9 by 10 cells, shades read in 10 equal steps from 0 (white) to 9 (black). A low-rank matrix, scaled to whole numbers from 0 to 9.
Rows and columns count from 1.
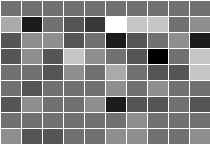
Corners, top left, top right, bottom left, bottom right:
5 5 4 4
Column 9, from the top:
5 5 4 5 6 5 5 5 5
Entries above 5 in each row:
0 3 5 4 3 1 5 0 2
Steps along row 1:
same same same same same same same same same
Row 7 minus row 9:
2 -2 -1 0 -1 4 2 1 0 2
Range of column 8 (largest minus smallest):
7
